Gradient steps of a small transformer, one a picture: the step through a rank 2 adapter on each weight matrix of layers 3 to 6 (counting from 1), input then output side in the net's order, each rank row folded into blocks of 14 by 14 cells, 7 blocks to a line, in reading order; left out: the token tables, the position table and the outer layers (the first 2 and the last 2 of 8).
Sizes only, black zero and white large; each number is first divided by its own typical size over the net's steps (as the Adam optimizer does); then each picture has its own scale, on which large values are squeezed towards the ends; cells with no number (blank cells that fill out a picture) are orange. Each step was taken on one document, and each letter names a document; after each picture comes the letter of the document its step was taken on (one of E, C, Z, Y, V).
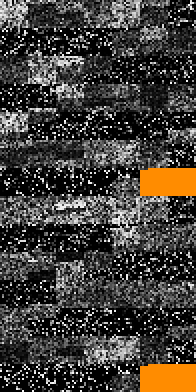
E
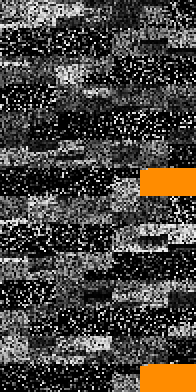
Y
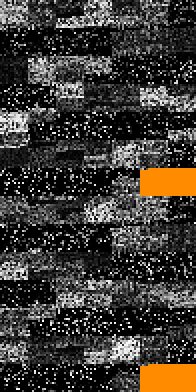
E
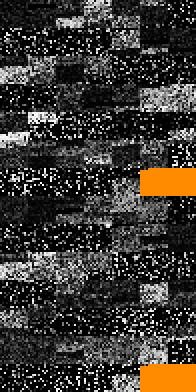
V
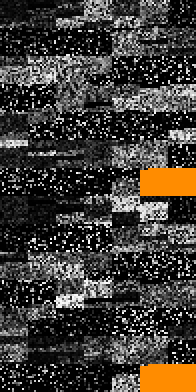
V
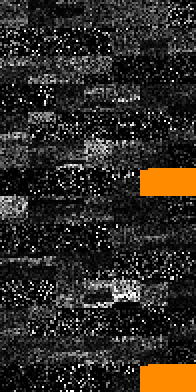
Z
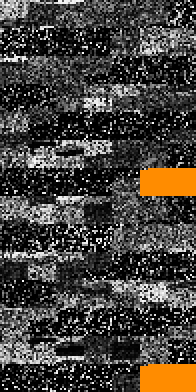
Y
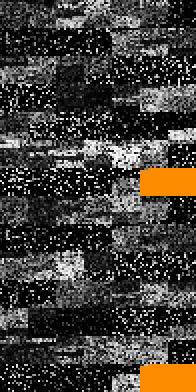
V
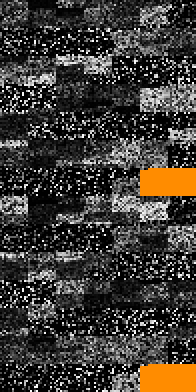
V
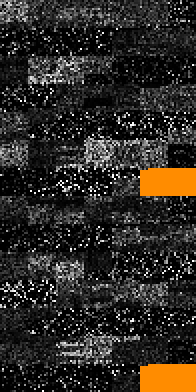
Z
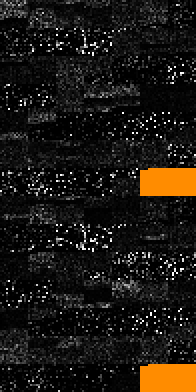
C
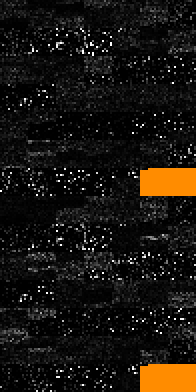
C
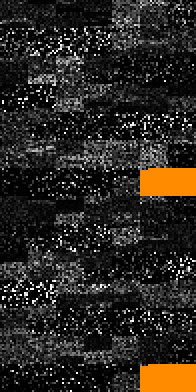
Z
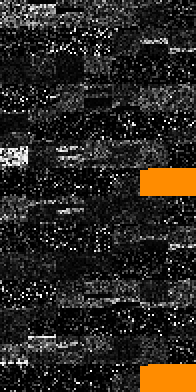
Z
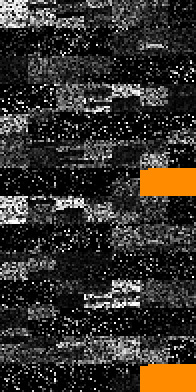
E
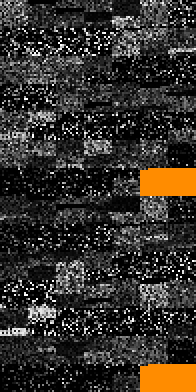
Z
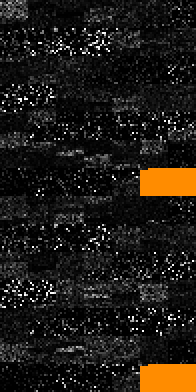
Z
